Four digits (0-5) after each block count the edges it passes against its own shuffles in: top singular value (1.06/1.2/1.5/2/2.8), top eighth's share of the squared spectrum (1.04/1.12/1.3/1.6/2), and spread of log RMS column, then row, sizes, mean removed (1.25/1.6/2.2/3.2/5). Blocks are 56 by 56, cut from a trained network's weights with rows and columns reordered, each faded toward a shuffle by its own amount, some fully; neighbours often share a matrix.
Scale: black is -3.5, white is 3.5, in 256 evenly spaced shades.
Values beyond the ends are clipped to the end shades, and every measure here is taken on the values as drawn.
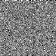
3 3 0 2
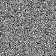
0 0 0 0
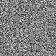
3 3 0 0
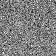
0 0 0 0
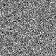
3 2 0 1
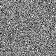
0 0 0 0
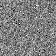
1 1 0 0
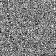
2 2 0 0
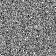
0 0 0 0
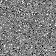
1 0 0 0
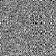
4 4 2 2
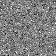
0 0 0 0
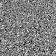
1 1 0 1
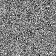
0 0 0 0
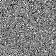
0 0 0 0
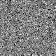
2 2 0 0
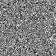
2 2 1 0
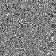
3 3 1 1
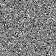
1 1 0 0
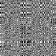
4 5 3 3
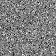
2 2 0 0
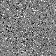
2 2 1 0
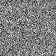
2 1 0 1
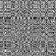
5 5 2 3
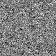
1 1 0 0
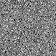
2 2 0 1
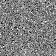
0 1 0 0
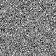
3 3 1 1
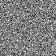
1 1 0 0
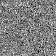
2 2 1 0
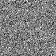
2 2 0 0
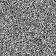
1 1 0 0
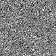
2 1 0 0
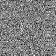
3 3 0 2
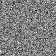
1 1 0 0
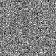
3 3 0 1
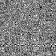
3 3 0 1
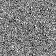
1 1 0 0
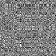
4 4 0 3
